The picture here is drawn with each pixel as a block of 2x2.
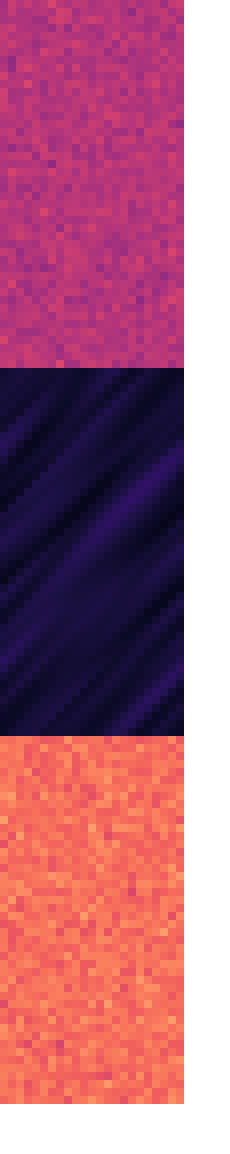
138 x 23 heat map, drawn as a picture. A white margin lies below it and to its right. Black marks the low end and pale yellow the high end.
It is made of 3 by 1 panels. Panel 1,1: middling, fine-grained, faint in contrast. Panel 2,1: very low, slanting up to the right, faint in contrast. Panel 3,1: high, fine-grained, faint in contrast.
